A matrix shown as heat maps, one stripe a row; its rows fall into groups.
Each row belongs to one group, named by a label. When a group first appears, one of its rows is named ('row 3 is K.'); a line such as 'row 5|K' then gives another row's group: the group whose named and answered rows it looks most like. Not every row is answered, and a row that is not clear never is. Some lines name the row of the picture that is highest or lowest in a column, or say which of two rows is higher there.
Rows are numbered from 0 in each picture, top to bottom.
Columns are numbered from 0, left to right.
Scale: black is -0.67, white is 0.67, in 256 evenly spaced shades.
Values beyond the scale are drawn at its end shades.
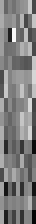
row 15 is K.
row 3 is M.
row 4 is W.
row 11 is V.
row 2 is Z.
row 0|M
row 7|M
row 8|M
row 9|M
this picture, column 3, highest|2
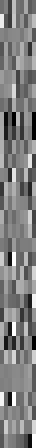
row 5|V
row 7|Z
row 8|K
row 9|K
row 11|M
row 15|M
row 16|M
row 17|Z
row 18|Z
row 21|W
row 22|W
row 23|Z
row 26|M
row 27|M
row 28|Z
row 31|W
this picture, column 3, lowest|8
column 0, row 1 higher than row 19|Yes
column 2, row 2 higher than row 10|Yes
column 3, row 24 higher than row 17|No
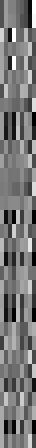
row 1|W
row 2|Z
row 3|M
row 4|Z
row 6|V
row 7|W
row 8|K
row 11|M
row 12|W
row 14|M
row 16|Z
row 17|M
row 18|K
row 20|M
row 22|K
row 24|W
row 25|M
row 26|W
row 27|K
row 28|V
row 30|K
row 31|M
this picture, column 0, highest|2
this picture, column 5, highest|28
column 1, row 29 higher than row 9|Yes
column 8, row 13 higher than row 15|Yes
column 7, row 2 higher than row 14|No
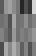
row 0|W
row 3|W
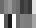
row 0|W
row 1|Z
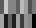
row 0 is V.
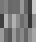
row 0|W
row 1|W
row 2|Z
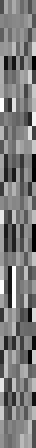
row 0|W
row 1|M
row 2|W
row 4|K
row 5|M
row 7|Z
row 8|W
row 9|M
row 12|K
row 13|W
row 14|M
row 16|K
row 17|K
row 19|Z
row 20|Z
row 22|W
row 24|K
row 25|W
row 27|Z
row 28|K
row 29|Z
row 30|M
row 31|M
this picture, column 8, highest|8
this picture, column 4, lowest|23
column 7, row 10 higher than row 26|Yes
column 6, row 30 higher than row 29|Yes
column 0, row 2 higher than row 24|No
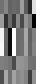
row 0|W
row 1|K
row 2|Z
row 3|Z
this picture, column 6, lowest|0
